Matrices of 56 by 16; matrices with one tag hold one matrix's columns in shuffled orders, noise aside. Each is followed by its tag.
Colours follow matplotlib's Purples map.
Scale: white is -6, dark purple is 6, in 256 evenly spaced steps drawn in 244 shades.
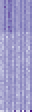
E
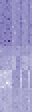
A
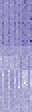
A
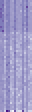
E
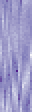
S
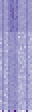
E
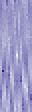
S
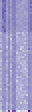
E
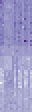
A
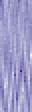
S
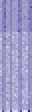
E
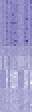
A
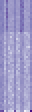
E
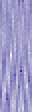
S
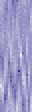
S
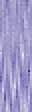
S
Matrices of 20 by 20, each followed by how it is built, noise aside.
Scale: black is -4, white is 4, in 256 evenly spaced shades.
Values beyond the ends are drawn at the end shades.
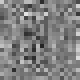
low rank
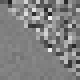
upper triangular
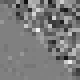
upper triangular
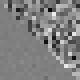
upper triangular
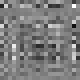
low rank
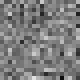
low rank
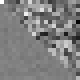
upper triangular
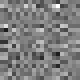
low rank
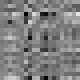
low rank
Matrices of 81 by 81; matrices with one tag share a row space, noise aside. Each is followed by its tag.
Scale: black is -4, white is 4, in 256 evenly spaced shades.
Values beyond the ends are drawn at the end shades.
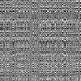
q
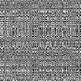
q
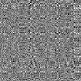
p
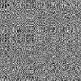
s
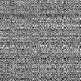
q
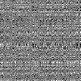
q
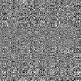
p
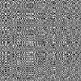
s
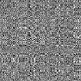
p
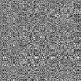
p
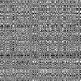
q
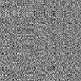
s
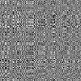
s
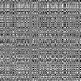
q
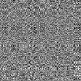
p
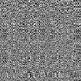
p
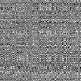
q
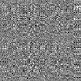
p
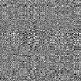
p
